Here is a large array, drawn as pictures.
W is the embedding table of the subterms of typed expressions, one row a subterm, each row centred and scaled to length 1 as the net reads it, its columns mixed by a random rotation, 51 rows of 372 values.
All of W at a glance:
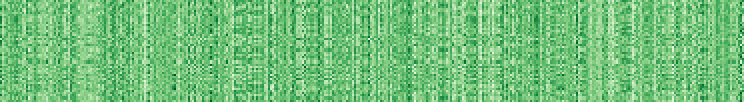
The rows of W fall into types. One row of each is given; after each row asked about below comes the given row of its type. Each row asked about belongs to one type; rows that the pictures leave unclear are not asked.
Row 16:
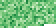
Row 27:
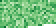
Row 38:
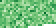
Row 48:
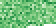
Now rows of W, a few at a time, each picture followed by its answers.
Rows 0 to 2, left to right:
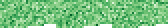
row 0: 16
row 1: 38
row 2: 48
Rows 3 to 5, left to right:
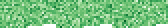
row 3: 27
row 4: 27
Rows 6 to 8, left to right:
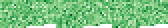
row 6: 16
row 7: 38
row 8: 27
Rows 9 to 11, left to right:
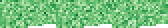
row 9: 38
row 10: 38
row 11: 16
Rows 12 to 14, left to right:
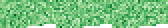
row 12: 38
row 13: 27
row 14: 16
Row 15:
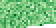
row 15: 38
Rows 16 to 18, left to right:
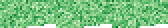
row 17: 16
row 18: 27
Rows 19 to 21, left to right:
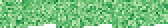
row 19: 48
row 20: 27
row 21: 38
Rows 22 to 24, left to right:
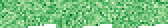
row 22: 16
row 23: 38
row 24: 48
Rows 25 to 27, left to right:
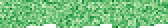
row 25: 48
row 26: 16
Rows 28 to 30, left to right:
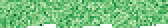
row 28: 38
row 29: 16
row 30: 16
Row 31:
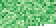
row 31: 16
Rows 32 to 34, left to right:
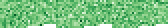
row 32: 38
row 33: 27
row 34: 48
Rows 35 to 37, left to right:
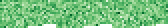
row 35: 27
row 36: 38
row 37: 48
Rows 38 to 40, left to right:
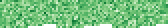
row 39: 48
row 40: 16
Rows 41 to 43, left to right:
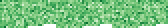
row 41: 27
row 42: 16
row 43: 48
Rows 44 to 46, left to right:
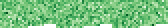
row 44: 48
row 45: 16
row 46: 38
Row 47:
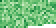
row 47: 27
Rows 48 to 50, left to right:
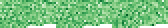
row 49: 48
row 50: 38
